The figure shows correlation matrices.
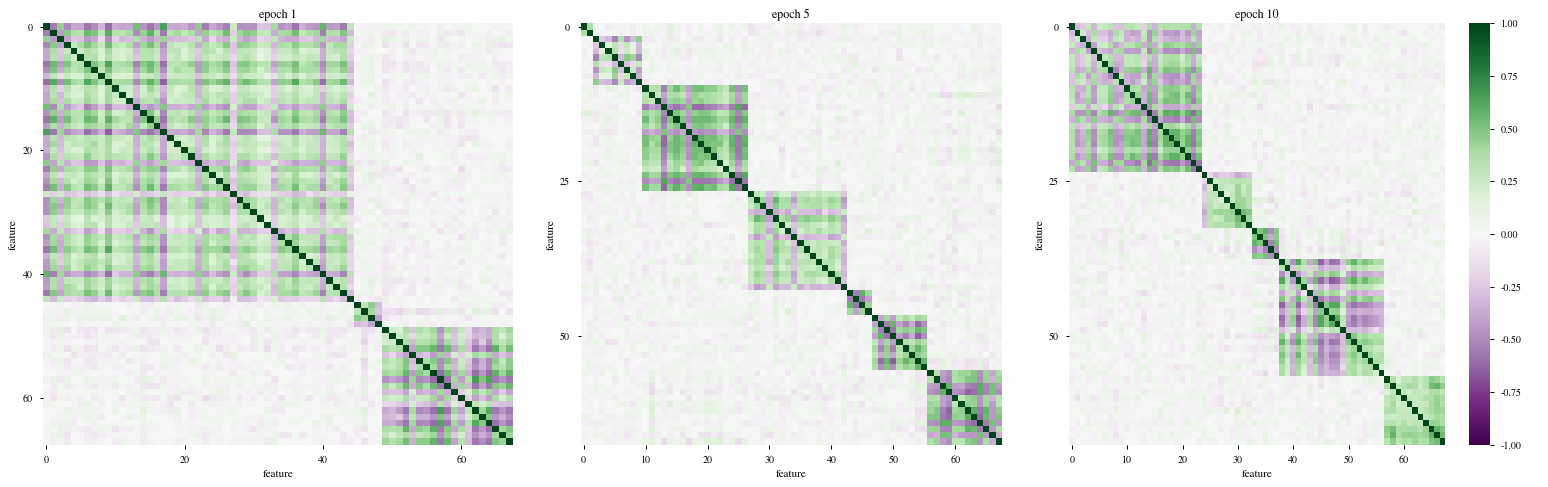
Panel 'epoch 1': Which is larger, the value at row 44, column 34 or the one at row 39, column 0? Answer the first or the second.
the first
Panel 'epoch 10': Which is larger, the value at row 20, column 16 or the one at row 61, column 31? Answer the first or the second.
the first
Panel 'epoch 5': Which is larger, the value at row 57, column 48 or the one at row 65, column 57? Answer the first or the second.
the second
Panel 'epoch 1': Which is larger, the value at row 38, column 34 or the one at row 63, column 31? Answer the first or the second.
the first
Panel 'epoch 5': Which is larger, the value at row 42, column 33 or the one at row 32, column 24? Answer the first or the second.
the second
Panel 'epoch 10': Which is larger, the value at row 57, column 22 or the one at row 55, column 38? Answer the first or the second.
the second
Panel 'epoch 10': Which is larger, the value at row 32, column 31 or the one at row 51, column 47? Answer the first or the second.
the first
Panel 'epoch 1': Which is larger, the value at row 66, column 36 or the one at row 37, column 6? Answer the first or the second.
the second
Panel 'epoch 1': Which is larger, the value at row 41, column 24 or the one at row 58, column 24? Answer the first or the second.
the first
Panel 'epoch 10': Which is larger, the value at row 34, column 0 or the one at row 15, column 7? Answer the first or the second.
the first
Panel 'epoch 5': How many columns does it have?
68
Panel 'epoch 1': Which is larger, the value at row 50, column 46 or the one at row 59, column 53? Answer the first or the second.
the second
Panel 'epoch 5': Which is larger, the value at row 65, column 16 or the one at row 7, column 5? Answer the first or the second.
the second
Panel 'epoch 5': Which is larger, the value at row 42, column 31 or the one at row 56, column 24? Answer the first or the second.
the second
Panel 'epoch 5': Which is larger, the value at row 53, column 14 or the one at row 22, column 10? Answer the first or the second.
the second
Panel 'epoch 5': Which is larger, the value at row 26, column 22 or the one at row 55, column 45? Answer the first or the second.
the first
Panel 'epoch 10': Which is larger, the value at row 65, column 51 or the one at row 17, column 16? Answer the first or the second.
the second
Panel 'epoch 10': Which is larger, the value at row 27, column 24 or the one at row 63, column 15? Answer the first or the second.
the second
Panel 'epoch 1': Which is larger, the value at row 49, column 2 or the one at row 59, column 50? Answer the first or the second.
the first
